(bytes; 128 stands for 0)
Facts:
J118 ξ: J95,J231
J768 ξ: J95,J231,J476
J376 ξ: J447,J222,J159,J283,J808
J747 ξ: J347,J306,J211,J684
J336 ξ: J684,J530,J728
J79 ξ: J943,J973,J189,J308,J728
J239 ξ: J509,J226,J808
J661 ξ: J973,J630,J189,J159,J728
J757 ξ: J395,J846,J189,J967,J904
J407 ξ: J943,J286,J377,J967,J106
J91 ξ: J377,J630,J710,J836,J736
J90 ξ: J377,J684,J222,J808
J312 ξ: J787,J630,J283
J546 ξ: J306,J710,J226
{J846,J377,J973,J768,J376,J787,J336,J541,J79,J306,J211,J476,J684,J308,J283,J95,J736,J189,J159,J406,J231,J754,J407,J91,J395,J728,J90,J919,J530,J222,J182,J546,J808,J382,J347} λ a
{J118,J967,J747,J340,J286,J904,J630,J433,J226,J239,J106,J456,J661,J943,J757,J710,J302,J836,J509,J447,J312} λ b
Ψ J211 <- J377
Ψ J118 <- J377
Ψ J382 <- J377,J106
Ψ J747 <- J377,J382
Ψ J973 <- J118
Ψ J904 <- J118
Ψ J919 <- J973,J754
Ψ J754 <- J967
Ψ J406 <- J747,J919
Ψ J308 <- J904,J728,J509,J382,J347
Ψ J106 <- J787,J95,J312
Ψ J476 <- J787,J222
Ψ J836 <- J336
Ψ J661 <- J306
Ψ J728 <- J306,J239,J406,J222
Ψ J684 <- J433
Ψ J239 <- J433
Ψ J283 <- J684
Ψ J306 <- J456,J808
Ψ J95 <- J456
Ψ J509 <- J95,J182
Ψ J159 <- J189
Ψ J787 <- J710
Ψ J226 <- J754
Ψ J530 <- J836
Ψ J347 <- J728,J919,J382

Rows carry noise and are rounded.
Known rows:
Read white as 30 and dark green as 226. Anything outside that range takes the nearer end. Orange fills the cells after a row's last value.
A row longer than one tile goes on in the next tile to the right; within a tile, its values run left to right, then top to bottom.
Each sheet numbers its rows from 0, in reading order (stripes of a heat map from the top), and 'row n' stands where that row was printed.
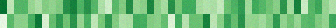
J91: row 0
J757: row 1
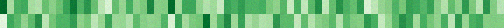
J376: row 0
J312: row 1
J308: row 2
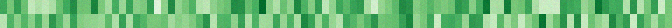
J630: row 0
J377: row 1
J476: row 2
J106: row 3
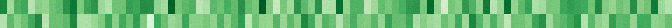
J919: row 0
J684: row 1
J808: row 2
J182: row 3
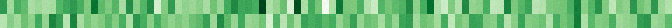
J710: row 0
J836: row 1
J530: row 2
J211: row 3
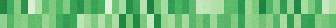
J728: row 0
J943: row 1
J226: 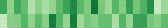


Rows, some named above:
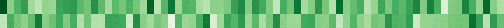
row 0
J787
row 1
J407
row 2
J306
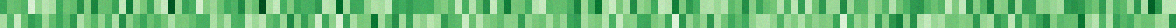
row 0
J904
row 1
J973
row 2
J312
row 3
J530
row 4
J661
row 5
J239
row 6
J118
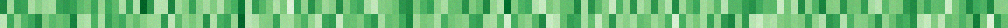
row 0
J118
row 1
J747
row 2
J541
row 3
J79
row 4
J239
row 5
J406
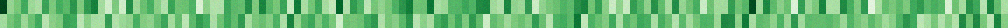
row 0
J336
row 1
J904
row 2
J754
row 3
J347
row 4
J509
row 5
J728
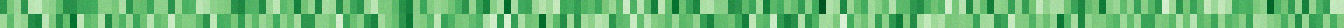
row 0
J382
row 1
J736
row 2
J768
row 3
J312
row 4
J95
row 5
J239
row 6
J226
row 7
J967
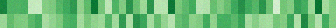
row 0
J189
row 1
J222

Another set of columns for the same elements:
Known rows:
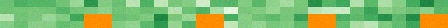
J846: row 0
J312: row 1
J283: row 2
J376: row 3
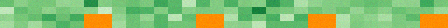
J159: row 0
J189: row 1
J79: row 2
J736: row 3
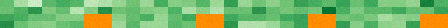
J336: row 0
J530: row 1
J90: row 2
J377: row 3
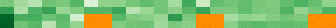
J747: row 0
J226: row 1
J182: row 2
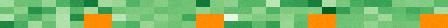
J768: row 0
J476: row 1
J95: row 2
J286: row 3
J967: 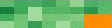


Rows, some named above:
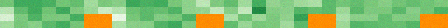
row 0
J308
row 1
J308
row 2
J91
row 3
J182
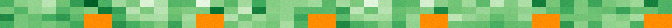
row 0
J808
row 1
J306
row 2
J91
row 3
J306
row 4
J787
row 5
J377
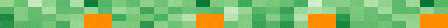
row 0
J406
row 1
J919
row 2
J347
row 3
J406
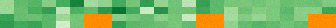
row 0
J118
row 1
J106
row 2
J182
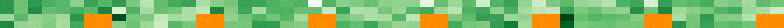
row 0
J407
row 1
J684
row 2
J904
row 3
J710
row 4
J728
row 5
J239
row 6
J382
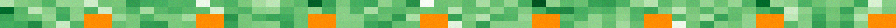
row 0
J836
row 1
J904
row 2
J222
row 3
J509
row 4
J754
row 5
J757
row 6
J754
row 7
J347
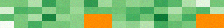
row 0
J973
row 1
J661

